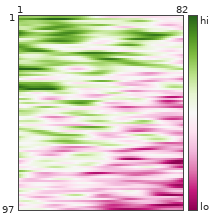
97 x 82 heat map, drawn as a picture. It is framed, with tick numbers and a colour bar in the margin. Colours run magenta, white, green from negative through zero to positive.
Grain: streaks across. Slope: up to the top left. Ninth with the highest average: top left. Histogram: bell-shaped.
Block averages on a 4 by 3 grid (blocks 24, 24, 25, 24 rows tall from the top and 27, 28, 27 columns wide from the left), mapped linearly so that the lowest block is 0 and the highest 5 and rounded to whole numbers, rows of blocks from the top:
543
432
331
210
